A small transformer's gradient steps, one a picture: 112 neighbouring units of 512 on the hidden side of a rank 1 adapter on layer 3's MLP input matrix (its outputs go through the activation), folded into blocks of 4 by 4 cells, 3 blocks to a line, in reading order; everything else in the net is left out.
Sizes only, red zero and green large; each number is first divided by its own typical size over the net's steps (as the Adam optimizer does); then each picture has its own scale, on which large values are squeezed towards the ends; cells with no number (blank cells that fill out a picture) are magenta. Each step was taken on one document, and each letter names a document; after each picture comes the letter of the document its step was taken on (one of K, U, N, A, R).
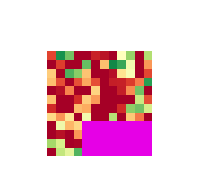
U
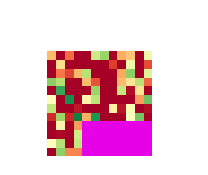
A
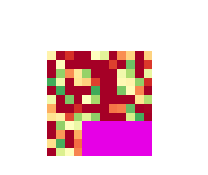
A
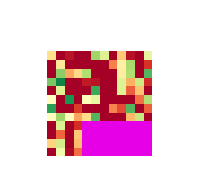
A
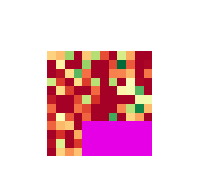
U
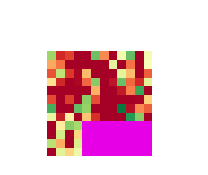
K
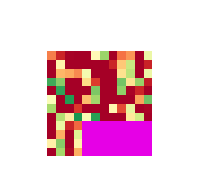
A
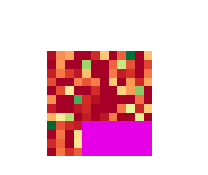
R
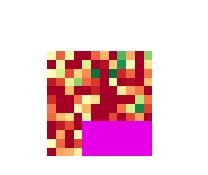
U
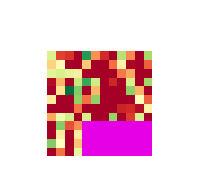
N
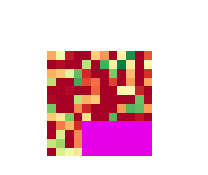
U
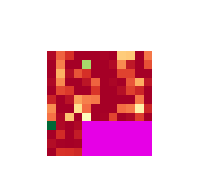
R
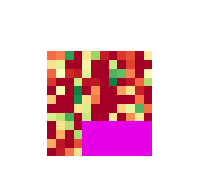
N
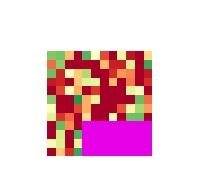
N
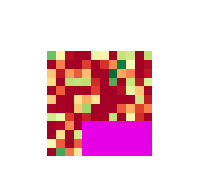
R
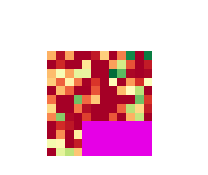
R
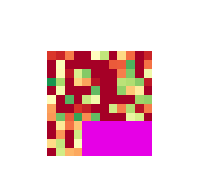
A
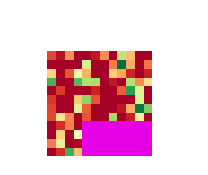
R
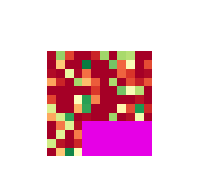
U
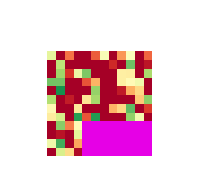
A
